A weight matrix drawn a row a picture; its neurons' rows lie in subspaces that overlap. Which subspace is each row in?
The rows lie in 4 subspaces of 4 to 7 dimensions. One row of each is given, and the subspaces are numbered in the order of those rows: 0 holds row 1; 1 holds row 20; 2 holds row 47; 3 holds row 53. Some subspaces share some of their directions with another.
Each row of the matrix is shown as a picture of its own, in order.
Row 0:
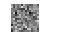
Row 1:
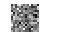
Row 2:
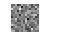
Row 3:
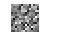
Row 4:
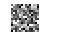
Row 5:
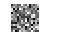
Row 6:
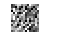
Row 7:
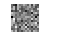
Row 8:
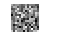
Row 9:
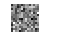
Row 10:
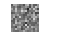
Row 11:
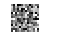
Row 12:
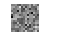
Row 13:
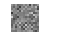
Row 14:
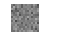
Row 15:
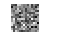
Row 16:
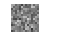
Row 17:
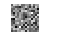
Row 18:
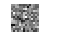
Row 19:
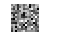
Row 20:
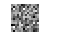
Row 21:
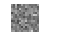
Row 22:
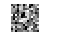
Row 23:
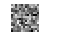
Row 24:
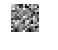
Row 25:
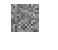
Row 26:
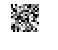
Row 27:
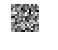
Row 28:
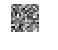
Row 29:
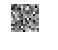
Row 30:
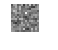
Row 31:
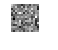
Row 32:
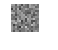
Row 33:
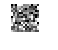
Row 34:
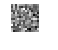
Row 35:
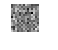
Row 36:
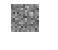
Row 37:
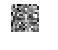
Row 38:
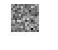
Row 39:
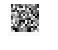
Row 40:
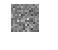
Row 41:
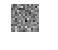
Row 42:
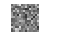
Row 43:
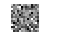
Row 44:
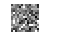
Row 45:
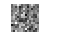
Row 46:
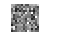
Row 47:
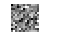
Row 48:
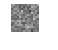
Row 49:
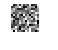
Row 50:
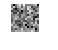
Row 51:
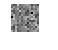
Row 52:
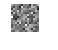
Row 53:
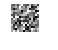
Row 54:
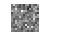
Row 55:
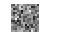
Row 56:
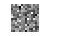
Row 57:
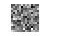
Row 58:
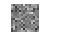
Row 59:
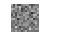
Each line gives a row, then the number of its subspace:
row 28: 1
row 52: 0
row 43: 2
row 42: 2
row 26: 1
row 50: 3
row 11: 2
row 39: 2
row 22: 1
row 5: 1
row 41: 2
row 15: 0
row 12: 0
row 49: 2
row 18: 1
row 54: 3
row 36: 2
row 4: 2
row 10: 3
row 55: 3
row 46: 3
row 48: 3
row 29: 2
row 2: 2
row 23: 0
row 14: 3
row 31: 1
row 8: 1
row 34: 2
